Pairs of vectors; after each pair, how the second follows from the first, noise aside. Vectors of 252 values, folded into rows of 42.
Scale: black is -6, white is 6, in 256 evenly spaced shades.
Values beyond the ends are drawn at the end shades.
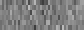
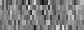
scaled up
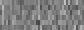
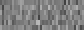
negated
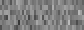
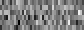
scaled up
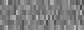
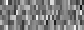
scaled up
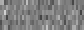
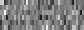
scaled up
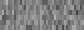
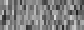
scaled up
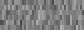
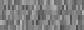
negated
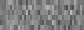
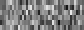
scaled up
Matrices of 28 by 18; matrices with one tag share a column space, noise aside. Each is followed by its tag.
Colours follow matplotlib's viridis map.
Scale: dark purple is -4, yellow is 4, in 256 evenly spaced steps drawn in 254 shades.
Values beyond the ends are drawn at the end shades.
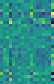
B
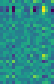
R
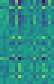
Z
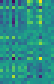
Z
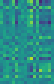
Z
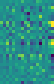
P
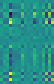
B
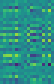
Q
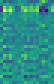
R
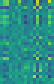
Z
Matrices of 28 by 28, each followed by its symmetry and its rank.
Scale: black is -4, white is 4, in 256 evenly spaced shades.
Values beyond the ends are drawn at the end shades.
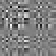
antisymmetric, rank two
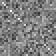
symmetric, full rank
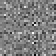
neither, rank five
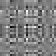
antisymmetric, rank two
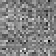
neither, rank five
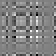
symmetric, rank one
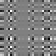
neither, rank one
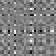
antisymmetric, rank two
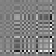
symmetric, rank one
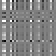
neither, rank one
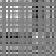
symmetric, rank one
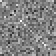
symmetric, full rank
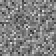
symmetric, full rank
